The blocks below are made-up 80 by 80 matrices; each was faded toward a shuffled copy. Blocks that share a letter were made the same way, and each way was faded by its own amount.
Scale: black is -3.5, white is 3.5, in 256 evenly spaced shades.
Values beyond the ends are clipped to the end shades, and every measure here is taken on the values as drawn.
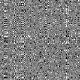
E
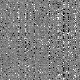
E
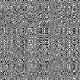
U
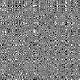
U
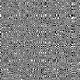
U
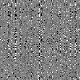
E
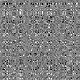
U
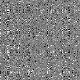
E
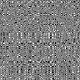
U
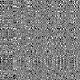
U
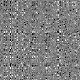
E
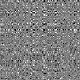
U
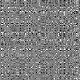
U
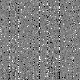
E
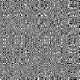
U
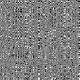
U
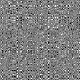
U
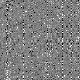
E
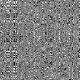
E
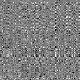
U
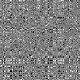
U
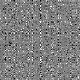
E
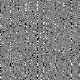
E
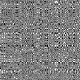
U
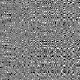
U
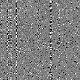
E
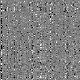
E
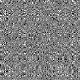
U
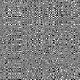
U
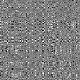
U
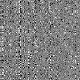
E
